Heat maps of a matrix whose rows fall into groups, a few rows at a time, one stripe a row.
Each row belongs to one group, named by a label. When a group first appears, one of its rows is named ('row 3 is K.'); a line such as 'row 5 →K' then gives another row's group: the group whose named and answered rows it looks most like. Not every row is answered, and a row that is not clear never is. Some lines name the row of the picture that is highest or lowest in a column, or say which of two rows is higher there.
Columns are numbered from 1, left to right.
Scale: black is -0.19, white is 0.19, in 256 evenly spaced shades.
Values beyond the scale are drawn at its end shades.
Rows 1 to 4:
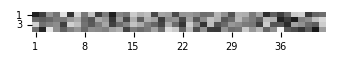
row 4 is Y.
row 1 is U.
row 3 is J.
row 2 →J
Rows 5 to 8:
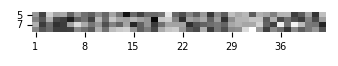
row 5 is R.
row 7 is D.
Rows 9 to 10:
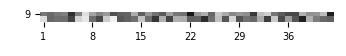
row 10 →J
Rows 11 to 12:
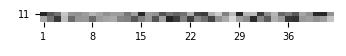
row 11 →U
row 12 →J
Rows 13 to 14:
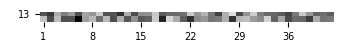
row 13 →U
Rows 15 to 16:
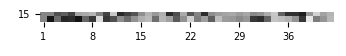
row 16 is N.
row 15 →J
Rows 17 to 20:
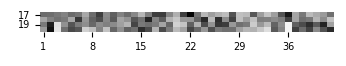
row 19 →Y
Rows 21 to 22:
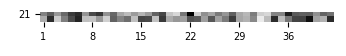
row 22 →D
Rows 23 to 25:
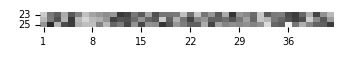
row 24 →J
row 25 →D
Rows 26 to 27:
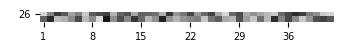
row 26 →J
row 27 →U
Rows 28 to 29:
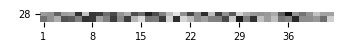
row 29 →N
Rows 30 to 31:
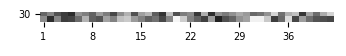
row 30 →N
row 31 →Y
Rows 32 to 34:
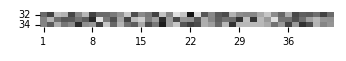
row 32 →Y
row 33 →N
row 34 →R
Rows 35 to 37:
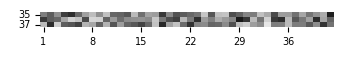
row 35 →D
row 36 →U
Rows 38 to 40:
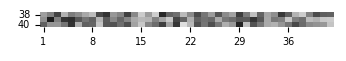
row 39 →N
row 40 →N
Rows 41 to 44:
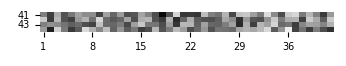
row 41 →R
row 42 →N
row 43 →N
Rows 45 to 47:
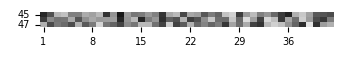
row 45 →U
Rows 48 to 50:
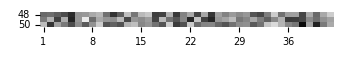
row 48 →N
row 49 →J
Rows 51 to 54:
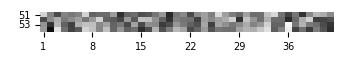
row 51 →J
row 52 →U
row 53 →D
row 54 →D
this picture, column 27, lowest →54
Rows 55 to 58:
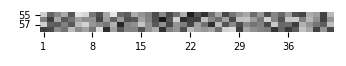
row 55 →J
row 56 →R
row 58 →U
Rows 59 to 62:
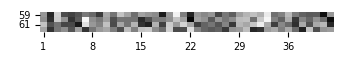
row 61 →D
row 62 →N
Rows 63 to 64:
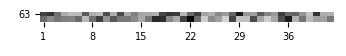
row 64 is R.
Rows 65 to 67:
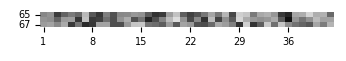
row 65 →R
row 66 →R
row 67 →N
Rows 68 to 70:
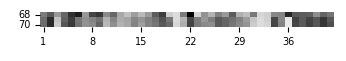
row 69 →Y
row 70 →Y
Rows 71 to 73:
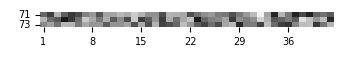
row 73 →U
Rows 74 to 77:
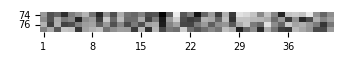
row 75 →R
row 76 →D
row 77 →U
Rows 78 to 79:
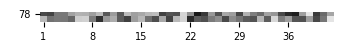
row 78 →U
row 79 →J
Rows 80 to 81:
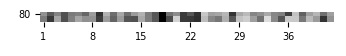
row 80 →R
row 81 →R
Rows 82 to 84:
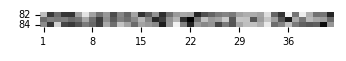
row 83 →R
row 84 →Y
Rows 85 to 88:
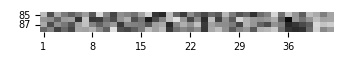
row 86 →R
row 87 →J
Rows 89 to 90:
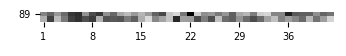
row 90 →N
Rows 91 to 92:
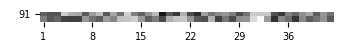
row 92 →Y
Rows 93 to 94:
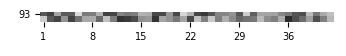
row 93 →N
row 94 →J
